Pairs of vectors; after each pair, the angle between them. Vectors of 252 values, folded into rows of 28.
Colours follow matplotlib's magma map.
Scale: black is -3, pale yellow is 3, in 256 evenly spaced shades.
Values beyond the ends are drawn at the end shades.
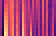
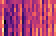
nearly opposite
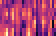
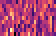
partly aligned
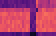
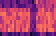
nearly parallel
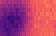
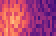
nearly opposite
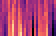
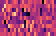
orthogonal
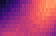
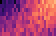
nearly parallel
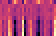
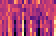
nearly parallel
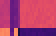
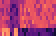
nearly parallel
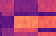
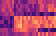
nearly parallel
